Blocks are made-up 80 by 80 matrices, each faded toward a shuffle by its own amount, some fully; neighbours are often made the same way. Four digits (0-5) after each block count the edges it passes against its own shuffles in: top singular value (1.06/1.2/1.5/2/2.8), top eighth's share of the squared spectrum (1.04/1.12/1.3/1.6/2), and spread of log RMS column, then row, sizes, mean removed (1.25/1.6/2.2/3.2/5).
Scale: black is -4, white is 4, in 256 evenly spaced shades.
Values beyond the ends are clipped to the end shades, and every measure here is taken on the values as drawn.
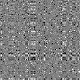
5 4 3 2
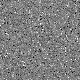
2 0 0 0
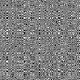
5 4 3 3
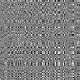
5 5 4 4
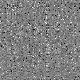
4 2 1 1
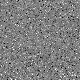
2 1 0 0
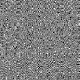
4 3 2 2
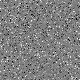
0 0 0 0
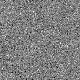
2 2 0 0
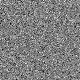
1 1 0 0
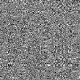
3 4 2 2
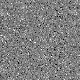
3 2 0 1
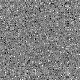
3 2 1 1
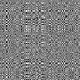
5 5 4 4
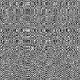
5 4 3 3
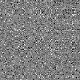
4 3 2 2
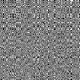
5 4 3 3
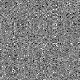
4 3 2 2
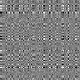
5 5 4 4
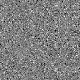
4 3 1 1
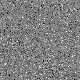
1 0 0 0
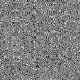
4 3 1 1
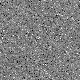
0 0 0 0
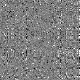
4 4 3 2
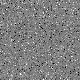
1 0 0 0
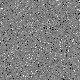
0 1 0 0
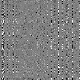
4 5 3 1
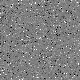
1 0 0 0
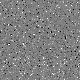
1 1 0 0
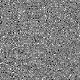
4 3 1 1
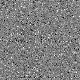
3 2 1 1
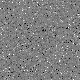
0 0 0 0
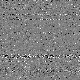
2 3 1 3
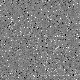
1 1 0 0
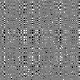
5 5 3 3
